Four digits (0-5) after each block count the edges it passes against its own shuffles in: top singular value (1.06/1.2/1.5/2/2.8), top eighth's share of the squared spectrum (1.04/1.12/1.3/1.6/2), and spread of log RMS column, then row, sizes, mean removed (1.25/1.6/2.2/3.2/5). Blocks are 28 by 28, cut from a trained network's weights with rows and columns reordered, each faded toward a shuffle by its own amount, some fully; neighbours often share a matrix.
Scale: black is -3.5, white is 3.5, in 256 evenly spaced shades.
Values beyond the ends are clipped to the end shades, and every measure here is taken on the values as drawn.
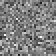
2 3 0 1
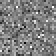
0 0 0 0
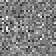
3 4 1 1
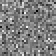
1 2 0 0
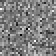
0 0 0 0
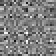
3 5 1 3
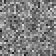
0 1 0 0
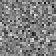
2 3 0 1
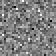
0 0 0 0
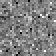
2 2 0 0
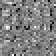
3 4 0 2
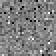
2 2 0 0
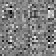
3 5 2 2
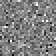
0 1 0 0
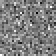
0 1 0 0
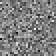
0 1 0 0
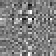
4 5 2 2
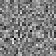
3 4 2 2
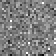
2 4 1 1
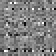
3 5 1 3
